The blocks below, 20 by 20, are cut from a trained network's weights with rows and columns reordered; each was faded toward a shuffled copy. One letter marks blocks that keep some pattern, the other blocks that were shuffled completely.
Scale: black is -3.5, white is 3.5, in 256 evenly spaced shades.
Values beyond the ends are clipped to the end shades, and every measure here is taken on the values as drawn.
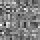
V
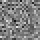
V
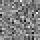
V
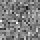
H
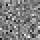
V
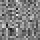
V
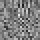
V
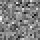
H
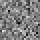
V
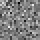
H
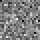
H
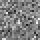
H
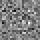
V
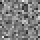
V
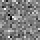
H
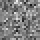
V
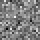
V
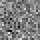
V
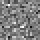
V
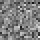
V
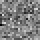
H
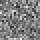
H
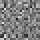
V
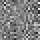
V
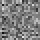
V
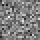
H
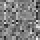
V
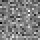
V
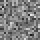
H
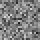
H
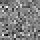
V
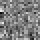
V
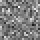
H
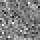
H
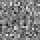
V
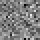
V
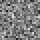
H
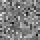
H
